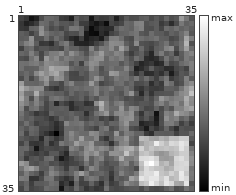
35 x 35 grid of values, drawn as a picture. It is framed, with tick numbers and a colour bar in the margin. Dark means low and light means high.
Grain: blotchy. Ninth with the highest average: bottom right. Mirror symmetry: none. Odd patch: higher, in the bottom right.
